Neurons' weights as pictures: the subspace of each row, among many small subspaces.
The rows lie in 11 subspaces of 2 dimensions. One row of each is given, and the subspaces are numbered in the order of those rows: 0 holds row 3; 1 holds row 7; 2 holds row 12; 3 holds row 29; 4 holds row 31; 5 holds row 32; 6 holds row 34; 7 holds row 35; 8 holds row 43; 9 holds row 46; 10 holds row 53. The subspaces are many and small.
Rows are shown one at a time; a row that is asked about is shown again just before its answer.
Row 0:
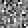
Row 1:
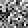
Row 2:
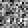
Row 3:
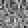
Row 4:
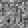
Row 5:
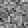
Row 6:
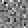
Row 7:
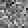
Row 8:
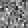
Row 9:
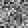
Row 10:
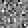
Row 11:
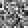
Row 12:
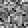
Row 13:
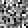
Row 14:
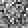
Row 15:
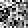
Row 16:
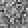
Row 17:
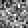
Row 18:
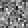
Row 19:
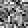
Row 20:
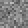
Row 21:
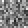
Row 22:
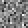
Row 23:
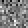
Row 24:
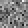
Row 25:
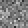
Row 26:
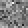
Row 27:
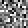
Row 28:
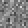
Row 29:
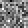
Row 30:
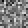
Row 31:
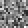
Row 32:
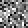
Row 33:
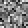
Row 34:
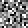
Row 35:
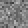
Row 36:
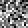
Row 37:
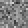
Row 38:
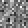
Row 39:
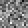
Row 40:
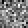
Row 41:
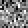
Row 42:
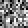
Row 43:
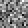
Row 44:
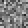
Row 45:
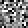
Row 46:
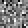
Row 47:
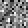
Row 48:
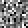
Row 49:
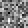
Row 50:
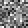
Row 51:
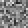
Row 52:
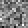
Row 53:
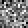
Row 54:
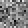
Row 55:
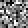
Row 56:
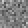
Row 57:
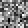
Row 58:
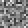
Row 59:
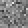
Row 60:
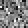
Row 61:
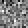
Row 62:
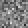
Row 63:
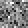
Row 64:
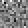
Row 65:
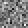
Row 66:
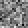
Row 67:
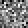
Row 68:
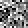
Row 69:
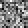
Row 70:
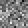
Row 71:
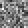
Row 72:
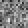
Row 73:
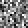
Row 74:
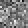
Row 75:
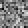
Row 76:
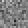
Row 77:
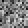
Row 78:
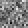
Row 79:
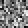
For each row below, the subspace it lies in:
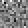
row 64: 6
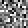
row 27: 6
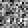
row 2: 3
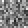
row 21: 4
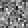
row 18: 0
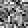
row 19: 2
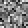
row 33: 2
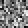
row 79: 4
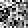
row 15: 5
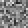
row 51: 7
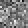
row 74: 5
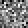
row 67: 10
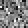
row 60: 0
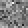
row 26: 1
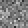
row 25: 8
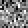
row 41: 6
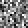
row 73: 5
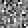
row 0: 9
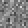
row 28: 0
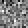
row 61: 9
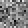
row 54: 5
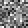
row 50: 7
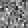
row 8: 0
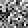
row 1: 8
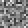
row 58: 7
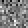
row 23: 5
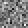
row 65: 6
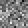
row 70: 8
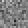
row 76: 8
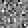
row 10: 9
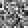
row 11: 3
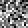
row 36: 8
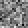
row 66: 1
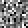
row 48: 9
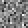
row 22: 9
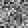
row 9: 7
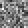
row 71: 3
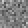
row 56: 10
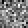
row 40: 10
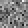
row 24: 9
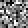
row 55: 7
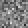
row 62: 10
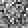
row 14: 1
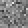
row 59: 1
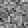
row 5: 2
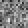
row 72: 4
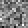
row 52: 1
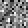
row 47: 0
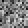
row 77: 3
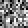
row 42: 4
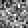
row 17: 10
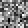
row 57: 4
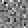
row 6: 6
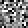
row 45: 10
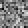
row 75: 3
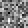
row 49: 4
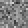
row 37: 7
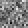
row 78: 6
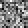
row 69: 3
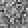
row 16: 1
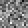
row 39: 8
